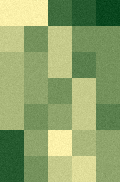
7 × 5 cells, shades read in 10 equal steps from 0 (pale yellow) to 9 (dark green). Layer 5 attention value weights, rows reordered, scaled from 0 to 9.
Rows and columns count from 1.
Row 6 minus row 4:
5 0 -5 1 -1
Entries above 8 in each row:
1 0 0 0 0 0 0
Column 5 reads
9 5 5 5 6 4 4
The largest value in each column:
8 5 7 8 9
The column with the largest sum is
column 5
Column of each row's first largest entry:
5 2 4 3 5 1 1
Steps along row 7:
down down down up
